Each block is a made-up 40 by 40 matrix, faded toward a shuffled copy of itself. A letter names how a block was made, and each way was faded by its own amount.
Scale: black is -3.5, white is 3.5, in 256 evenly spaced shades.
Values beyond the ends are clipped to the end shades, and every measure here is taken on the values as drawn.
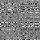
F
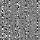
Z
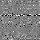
F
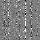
Z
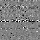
F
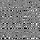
F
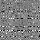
F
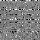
F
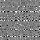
F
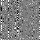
Z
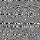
F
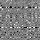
F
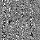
Z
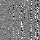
Z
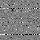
F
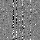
Z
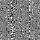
Z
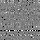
F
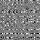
F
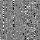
Z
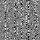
Z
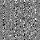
Z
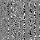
Z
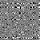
F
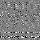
F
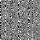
Z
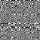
F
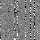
Z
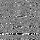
F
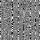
Z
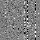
Z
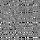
F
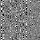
Z
